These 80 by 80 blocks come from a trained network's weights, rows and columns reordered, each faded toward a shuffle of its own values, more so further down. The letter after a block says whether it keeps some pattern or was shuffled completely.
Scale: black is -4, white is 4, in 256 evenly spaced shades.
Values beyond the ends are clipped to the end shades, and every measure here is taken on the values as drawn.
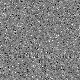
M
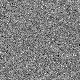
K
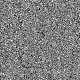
K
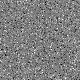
K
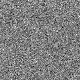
M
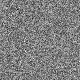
K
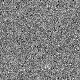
M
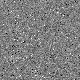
M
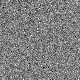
K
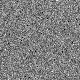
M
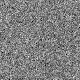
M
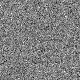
M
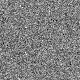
K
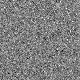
K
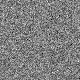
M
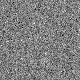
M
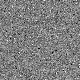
K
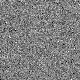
M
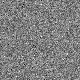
K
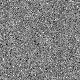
K
